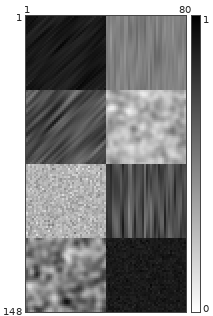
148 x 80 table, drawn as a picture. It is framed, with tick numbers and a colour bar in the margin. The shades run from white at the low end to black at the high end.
It is made of 4 by 2 panels. Panel 1,1: very high, slanting up to the right, faint in contrast. Panel 1,2: middling, streaked downward, faint in contrast. Panel 2,1: high, slanting up to the right. Panel 2,2: low, blotchy. Panel 3,1: low, fine-grained. Panel 3,2: high, streaked downward. Panel 4,1: middling, blotchy, strong in contrast. Panel 4,2: very high, fine-grained, faint in contrast.
